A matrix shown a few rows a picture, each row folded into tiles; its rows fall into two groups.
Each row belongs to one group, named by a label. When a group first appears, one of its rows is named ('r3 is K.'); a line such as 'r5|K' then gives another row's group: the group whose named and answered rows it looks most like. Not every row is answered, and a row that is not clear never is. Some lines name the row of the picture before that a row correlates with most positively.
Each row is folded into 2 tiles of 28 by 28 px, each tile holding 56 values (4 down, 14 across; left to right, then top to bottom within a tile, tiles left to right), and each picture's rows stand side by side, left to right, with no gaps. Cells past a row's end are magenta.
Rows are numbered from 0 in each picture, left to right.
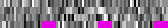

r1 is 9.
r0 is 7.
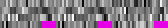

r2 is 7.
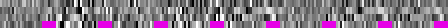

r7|9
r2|9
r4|9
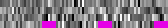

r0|7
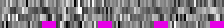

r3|9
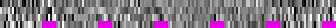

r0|7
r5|7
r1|9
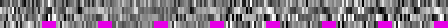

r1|9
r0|7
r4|9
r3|9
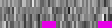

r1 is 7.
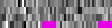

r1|9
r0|9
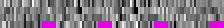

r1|9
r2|9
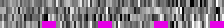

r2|9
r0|7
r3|7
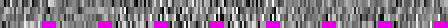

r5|7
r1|9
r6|7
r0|7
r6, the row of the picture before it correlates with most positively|0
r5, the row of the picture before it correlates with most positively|0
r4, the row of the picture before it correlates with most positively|3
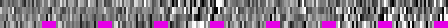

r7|7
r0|7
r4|7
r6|7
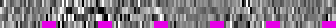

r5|7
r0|7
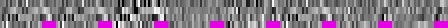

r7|7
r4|7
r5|9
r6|7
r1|9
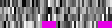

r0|7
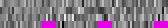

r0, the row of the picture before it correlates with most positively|1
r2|7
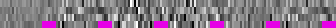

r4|7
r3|9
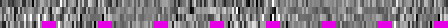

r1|7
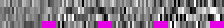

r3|9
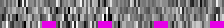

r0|9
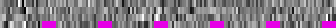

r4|7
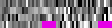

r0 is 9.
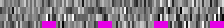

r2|7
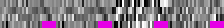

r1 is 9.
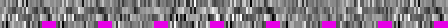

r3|9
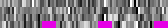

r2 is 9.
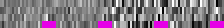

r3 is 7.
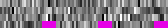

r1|7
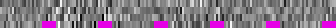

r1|7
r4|9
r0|7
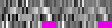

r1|9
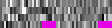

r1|7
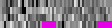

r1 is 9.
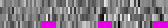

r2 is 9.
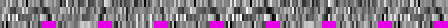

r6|7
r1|7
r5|7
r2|7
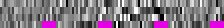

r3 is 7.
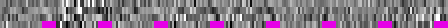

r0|9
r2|9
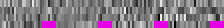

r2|7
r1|7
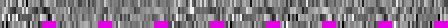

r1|7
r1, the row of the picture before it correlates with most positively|2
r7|7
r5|9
